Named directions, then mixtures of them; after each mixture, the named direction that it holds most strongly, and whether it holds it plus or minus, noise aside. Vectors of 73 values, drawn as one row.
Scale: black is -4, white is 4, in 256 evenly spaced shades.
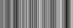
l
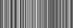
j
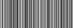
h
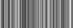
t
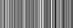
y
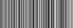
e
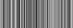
j, minus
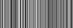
j, plus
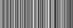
e, minus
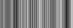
l, plus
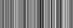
y, minus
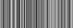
j, minus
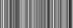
t, minus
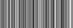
e, plus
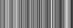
l, minus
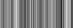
l, minus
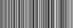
e, plus
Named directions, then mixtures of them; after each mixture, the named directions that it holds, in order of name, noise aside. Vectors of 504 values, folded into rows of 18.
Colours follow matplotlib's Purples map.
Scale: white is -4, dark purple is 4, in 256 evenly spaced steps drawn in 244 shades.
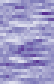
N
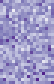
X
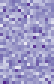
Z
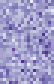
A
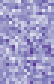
A, N, X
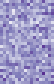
N, X, Z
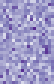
A, Z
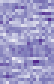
A, N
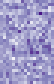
A, N, X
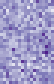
A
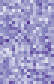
A, X, Z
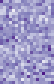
X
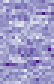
N, X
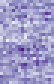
N, X, Z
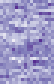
A, N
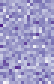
Z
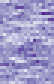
N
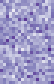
X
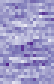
N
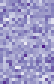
Z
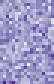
A, X, Z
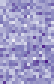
A, N, Z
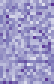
A, X, Z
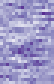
N
